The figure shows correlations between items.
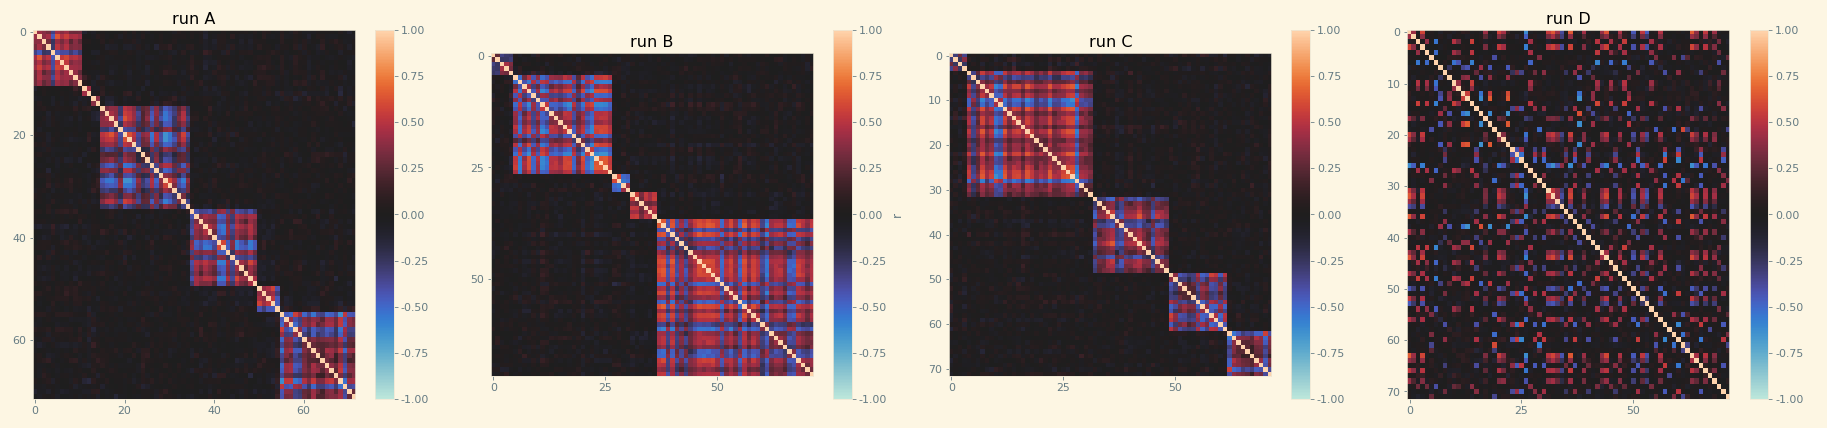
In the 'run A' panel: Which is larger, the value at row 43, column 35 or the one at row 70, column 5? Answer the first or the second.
the second
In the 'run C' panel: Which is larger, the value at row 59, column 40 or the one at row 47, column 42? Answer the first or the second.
the second
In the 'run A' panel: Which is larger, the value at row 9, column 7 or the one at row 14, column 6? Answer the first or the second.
the first
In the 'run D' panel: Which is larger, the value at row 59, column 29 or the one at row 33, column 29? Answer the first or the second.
the first
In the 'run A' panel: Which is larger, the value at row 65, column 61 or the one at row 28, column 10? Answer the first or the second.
the first
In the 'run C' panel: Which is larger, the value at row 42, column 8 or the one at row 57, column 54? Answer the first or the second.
the second
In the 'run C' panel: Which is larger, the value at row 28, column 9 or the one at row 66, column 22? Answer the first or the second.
the second
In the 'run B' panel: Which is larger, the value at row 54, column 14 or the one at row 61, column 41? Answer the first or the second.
the second
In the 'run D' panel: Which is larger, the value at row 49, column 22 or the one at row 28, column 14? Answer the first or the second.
the first
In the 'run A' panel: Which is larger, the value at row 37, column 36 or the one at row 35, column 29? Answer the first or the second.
the first
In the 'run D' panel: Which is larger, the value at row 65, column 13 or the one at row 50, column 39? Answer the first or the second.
the first
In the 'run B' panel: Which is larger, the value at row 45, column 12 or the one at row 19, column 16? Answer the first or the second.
the second
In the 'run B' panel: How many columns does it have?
72
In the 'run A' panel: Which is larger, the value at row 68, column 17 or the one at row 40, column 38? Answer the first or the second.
the second
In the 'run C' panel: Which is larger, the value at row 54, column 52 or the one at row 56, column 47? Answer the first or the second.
the first
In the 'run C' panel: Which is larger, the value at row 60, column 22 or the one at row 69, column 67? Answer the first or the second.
the second
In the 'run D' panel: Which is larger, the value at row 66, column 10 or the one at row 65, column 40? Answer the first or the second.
the second
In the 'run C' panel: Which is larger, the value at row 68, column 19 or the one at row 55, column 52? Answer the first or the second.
the first
